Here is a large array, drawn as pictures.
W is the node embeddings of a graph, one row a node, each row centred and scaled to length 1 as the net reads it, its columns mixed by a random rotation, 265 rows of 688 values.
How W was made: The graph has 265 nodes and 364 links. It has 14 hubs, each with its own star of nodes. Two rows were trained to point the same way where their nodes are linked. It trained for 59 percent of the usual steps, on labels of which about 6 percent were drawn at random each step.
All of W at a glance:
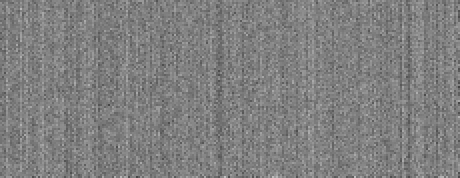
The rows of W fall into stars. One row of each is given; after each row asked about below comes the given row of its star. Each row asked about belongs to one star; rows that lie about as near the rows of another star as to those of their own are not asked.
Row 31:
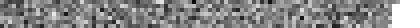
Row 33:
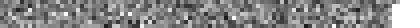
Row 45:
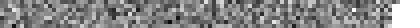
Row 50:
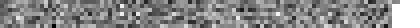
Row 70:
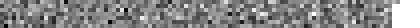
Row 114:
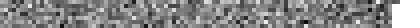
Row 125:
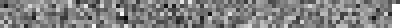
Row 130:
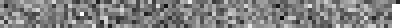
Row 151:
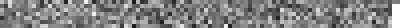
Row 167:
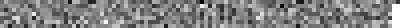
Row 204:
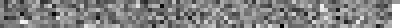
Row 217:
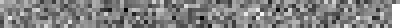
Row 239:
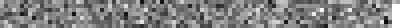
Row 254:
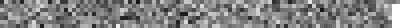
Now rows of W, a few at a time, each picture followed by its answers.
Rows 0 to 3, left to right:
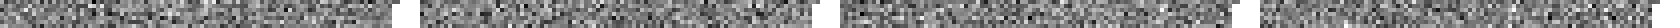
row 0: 114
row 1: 125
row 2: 204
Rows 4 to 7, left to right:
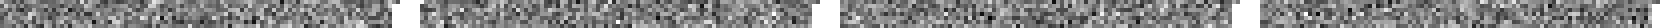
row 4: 70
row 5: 217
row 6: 125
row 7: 254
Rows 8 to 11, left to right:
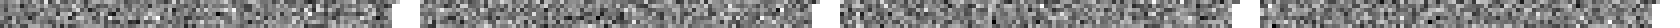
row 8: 33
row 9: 31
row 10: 70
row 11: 45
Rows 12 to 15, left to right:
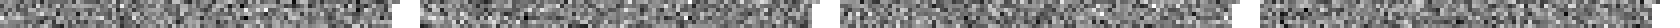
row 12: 50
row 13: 254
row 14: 70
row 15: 70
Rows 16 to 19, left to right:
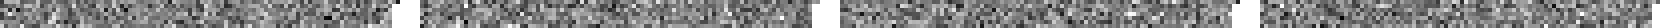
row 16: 125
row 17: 33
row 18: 167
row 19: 130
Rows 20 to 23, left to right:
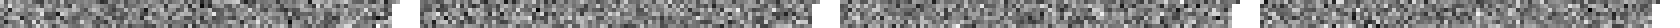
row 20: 217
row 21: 50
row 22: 167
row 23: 31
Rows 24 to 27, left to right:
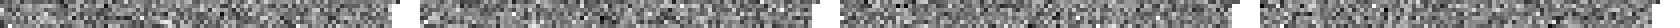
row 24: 254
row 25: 167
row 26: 204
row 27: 125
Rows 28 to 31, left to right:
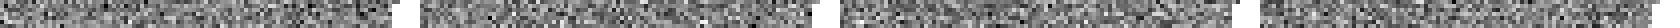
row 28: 50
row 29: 151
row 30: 130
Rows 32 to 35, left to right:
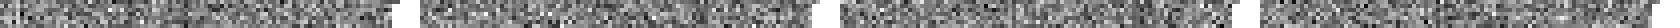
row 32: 70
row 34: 151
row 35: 33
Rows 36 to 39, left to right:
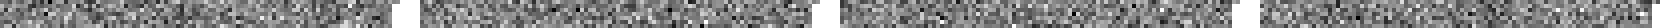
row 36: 33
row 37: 151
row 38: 125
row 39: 125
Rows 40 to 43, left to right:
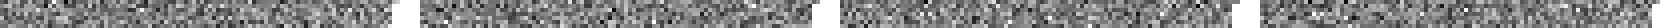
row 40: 204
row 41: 130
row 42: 125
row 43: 33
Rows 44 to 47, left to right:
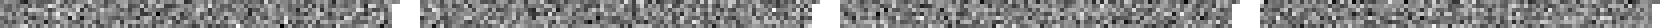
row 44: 151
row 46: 239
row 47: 31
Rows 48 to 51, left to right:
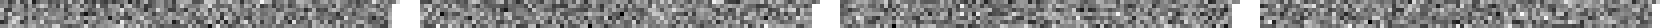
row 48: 254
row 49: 204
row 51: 70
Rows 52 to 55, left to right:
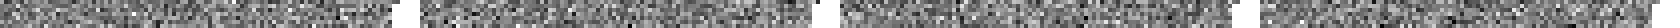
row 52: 31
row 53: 217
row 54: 114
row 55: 239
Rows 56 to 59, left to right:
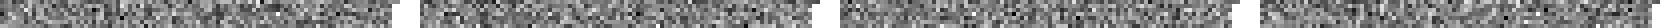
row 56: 114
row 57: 130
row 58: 167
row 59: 114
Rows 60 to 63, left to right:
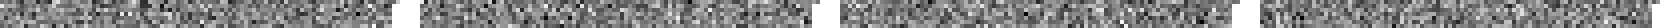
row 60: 204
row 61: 31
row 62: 167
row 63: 70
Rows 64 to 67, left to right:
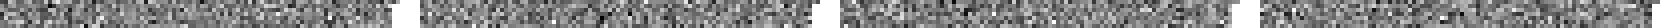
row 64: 50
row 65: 151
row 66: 204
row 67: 130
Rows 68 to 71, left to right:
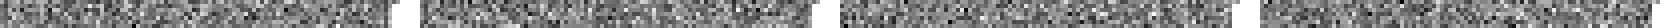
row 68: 114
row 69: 33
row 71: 239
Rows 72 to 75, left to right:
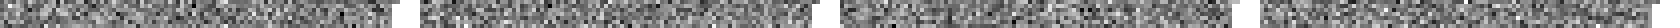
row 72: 45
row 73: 217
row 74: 114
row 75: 254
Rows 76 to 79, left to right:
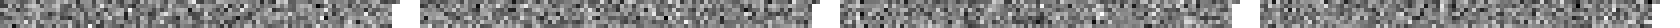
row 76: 125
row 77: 114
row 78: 70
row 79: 45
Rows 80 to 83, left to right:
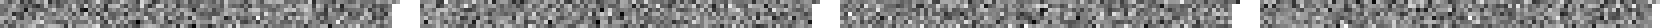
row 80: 33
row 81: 31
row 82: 167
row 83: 151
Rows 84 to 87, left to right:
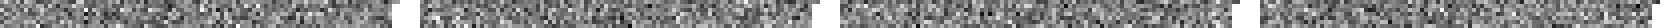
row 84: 254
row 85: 217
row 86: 167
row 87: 45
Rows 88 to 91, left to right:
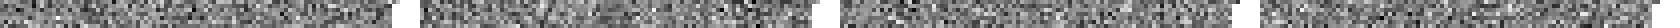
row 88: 33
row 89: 33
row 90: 31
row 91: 130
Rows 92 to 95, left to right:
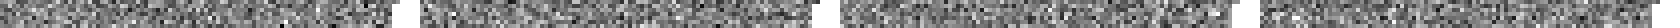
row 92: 151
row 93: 45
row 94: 167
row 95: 217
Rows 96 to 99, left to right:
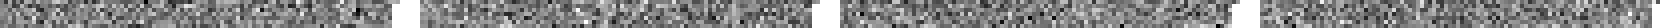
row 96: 50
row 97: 254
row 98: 204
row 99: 217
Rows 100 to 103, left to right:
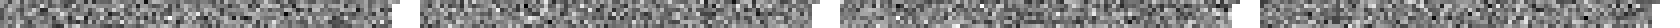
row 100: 50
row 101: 33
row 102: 167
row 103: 125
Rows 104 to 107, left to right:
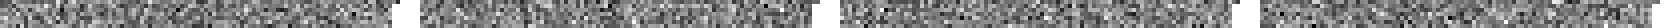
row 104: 125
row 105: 31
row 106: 130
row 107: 204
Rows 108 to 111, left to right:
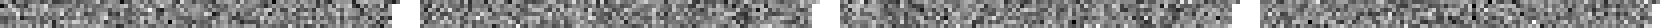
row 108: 45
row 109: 33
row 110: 167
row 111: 204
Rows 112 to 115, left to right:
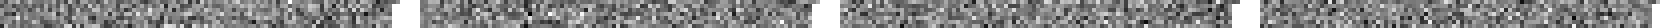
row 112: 31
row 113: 33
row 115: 31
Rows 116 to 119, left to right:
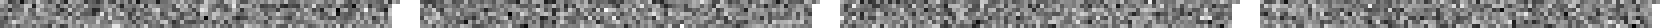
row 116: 254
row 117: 50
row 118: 33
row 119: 70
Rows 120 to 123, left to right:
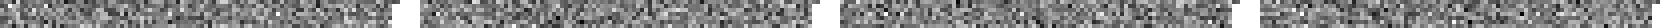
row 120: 45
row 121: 204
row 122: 70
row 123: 45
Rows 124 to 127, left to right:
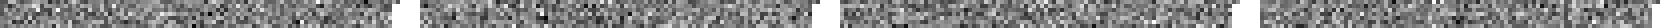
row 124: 125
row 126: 204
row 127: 70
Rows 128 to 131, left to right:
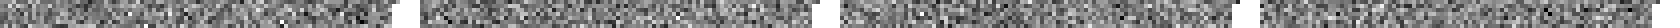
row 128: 204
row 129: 50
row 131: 114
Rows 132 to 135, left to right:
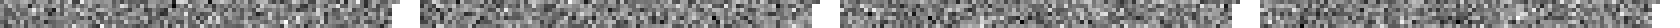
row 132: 151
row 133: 125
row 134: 130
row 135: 70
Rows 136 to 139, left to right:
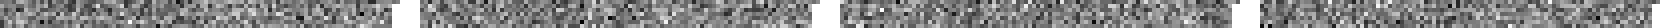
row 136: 50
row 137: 204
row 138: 70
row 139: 31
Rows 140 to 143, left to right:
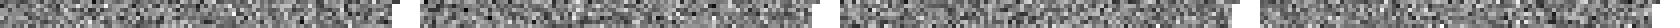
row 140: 31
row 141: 31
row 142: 45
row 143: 114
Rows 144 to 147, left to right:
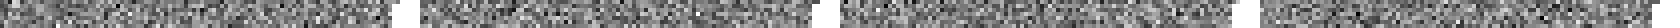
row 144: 167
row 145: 45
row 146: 31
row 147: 130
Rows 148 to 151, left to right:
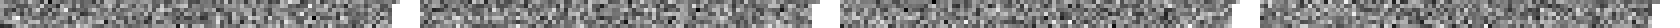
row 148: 31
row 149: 33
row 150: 217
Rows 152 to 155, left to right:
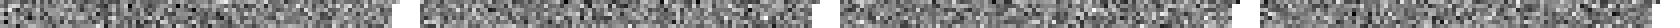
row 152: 33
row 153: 31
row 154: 130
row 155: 114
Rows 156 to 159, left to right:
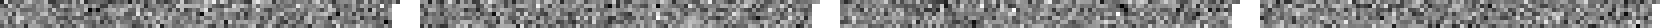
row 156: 254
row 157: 239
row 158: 114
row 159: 151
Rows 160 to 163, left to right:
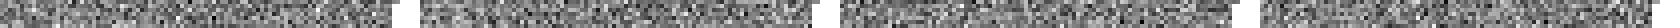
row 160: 151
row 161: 217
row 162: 50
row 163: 239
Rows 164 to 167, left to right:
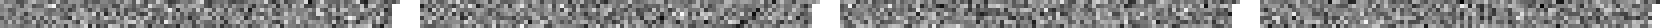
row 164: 151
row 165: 167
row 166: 151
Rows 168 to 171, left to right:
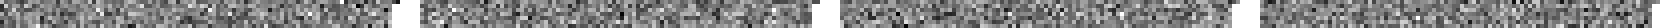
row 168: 167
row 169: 130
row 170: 204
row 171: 239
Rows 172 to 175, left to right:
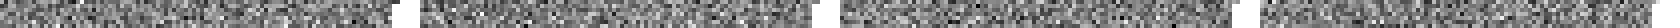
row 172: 31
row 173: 50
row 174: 151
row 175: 239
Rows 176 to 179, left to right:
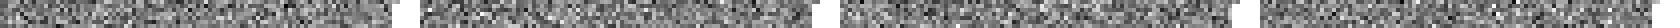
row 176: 50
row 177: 33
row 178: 254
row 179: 239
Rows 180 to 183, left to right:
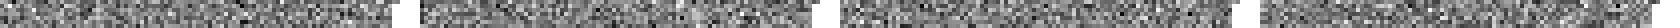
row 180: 45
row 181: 125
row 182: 33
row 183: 130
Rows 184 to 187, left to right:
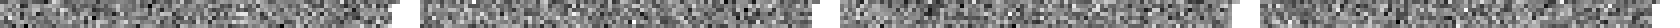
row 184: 204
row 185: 33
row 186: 254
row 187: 33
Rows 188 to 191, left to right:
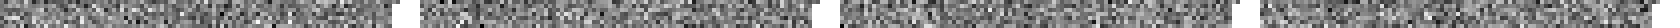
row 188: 217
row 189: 254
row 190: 31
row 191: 50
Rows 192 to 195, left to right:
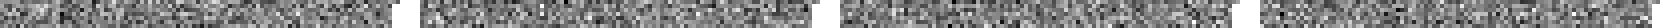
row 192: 125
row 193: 50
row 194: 204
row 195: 70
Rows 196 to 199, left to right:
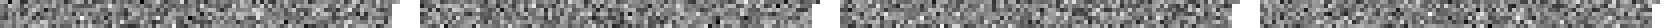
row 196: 239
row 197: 125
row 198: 167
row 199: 70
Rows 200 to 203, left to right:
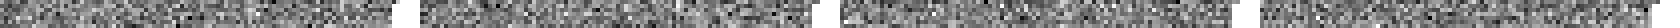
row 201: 125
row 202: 50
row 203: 167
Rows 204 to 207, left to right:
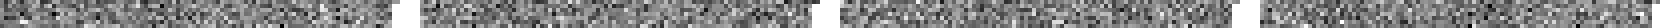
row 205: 130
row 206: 239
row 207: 217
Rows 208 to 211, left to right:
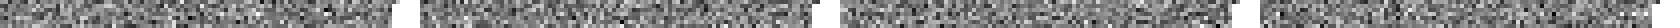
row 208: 239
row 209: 114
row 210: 204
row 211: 70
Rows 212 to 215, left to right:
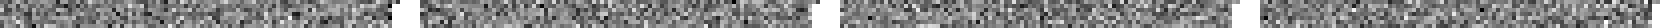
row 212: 130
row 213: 125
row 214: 33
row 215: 239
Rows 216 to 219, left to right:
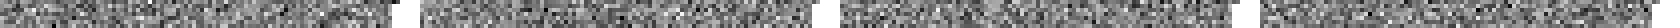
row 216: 130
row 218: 70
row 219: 50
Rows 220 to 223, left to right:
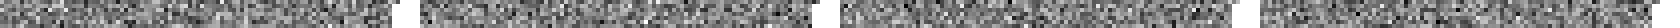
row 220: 70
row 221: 114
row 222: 50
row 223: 50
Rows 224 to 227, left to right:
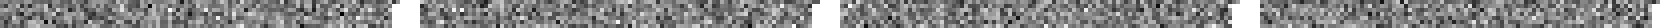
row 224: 33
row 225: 130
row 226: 45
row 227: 204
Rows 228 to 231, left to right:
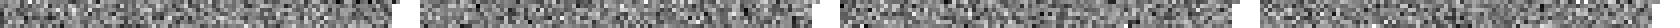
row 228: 50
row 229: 254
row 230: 125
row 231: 217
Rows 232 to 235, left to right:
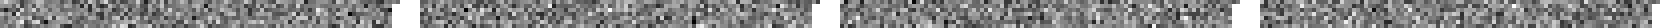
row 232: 151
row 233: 130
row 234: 31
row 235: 31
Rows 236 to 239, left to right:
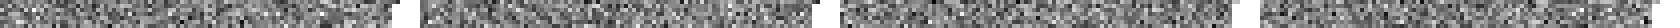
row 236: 130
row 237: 31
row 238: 50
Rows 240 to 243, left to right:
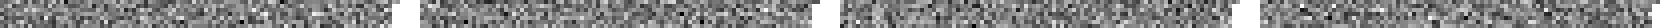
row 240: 130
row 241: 45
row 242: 217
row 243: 254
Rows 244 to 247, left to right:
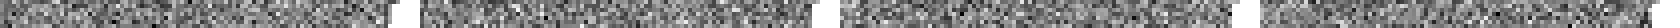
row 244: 204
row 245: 50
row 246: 239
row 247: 254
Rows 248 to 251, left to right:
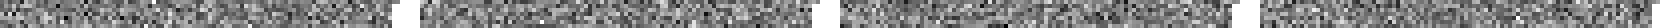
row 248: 254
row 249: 239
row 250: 130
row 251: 217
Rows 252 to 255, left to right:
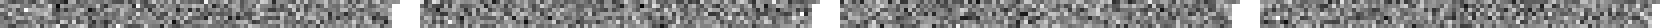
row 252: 254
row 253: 31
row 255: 217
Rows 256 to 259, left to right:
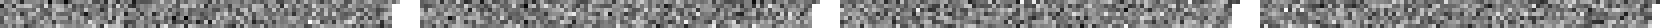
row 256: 70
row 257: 33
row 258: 130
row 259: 130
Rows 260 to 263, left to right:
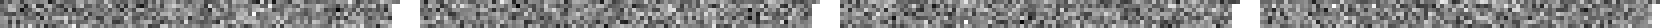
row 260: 204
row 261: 31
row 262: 130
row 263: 254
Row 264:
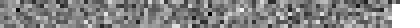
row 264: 125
